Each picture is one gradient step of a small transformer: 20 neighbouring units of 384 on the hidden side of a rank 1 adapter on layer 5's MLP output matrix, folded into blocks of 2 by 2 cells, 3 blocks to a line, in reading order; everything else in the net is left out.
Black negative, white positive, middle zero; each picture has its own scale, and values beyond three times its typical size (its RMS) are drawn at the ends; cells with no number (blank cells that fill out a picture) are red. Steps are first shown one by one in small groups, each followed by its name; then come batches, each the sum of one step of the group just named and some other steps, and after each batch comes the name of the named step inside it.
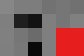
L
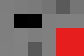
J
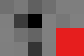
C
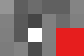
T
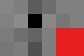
C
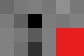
L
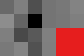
C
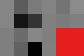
T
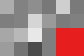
T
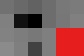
C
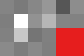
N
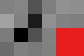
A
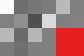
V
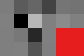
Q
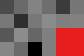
N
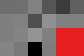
N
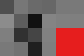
A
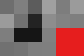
A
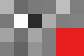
V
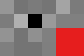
V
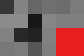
A
